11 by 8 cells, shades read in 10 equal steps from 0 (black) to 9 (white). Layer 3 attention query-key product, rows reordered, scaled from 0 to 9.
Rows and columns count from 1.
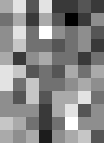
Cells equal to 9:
2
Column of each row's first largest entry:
2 2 4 2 1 1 1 7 6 6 7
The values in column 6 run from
0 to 9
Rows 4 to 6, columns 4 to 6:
4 3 4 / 6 4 4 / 4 3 6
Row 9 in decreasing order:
8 6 5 5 5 5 3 2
